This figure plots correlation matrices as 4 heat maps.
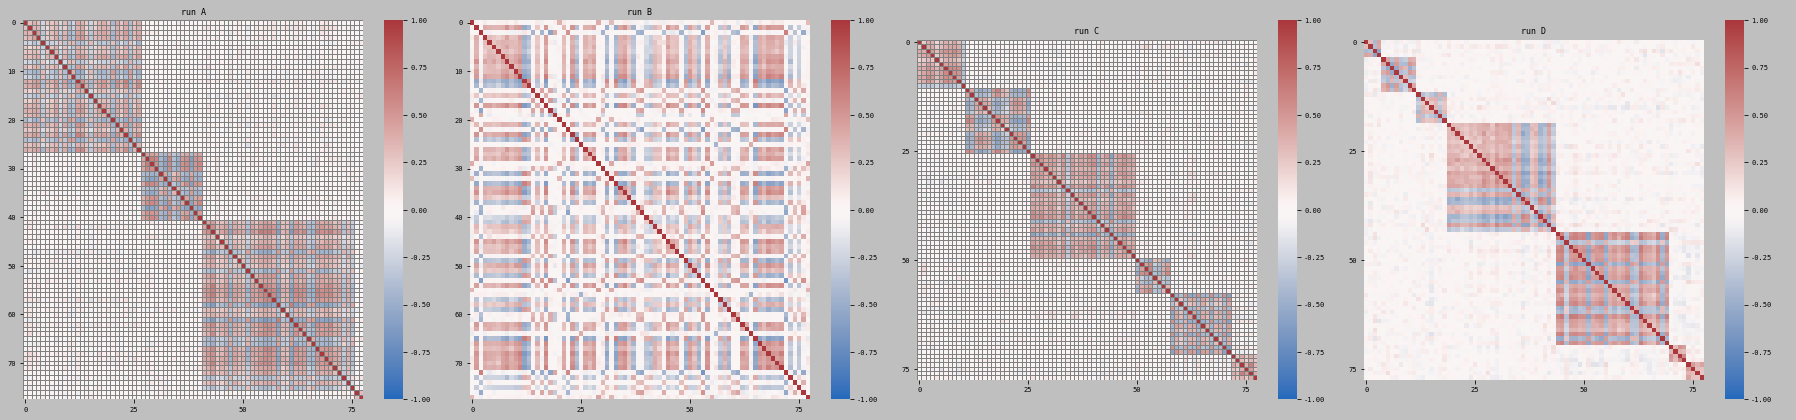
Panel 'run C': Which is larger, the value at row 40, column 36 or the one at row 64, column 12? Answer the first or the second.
the first
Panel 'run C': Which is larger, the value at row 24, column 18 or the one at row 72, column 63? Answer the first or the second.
the second
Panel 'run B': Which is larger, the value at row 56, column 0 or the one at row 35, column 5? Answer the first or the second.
the second
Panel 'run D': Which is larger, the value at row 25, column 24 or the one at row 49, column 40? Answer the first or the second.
the first
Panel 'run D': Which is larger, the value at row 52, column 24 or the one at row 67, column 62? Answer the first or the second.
the first
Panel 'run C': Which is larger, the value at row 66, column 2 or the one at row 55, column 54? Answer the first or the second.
the second
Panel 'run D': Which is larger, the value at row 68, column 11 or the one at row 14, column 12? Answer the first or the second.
the first
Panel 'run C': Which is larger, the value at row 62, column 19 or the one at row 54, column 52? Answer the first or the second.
the first
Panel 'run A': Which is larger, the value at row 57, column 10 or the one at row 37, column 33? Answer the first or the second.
the second
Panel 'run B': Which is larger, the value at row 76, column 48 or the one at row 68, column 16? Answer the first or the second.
the first
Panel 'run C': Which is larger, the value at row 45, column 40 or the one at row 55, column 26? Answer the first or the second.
the first
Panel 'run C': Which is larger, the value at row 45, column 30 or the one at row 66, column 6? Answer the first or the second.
the first
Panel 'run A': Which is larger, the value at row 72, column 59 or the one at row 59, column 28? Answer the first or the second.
the first
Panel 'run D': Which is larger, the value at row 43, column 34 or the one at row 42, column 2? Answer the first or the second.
the first
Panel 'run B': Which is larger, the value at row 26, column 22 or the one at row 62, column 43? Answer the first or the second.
the second
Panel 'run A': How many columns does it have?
78
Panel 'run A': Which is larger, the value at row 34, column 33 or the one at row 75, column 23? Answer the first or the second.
the second
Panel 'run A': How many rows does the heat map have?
78
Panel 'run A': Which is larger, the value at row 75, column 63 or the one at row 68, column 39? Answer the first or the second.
the second
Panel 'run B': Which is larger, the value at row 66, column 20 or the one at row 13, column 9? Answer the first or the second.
the first
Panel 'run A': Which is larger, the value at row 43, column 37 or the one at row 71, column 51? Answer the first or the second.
the first
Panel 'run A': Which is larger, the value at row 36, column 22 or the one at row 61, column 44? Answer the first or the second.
the first
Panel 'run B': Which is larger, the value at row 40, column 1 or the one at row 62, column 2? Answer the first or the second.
the second
